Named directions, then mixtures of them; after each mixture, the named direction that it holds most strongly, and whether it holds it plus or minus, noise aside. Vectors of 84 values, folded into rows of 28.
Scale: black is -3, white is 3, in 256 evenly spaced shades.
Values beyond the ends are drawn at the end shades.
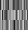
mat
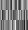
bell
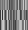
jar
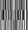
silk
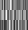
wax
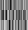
wax, minus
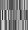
jar, plus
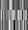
mat, plus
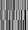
silk, minus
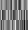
bell, plus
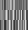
wax, plus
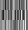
silk, plus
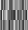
mat, minus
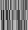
jar, minus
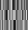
mat, plus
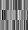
mat, plus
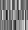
bell, minus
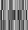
mat, minus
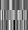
mat, plus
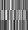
wax, plus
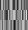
mat, plus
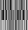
silk, plus
